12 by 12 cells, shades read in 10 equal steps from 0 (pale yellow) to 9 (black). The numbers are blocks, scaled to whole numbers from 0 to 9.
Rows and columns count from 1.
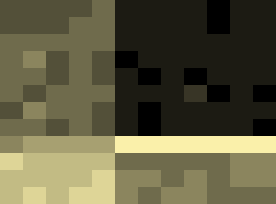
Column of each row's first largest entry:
10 10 6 6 7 10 7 7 1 6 8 7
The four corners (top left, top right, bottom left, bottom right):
6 8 2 5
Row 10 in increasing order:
1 2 2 2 2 4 4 5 5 5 5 5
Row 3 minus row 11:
3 3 3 3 4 4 4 3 4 3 4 4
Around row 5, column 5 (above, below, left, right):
6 5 5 8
